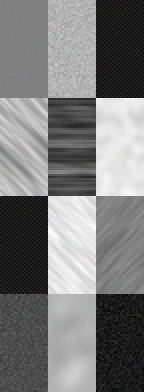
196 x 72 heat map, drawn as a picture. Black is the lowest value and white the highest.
It is made of 4 by 3 panels. Panel 1,1: middling, flat. Panel 1,2: high, fine-grained, faint in contrast. Panel 1,3: very low, checkered, faint in contrast. Panel 2,1: high, slanting down to the right. Panel 2,2: low, streaked across. Panel 2,3: very high, blotchy, faint in contrast. Panel 3,1: very low, checkered, faint in contrast. Panel 3,2: very high, slanting down to the right, faint in contrast. Panel 3,3: middling, slanting up to the right, faint in contrast. Panel 4,1: low, fine-grained, faint in contrast. Panel 4,2: high, smooth, faint in contrast. Panel 4,3: very low, fine-grained, faint in contrast.
